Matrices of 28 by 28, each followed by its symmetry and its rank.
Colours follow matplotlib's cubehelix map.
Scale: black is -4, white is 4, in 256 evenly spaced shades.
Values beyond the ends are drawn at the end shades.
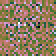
neither, rank five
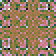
symmetric, rank three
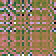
antisymmetric, rank two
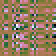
neither, rank two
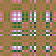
symmetric, rank one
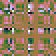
antisymmetric, rank two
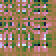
antisymmetric, rank two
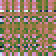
neither, rank two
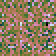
neither, rank five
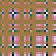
symmetric, rank one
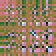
symmetric, rank three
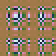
symmetric, rank one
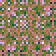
symmetric, rank three
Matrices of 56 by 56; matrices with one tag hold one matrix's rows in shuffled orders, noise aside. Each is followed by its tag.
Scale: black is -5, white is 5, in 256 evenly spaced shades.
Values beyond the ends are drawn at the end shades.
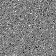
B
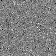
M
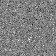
B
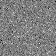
M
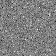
M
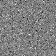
B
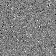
M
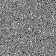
B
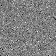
M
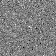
B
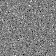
B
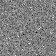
B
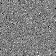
M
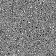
B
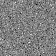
B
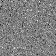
M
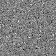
B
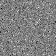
M
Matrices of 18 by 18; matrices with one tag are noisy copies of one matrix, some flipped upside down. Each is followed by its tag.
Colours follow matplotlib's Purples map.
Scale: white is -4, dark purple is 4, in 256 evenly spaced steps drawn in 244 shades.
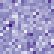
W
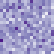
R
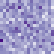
R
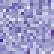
R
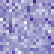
W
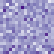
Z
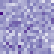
R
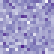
Z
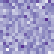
Z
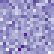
Z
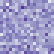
Z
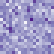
W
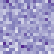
Z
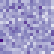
R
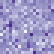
W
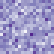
W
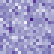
W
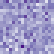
Z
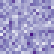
W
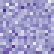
Z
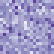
W
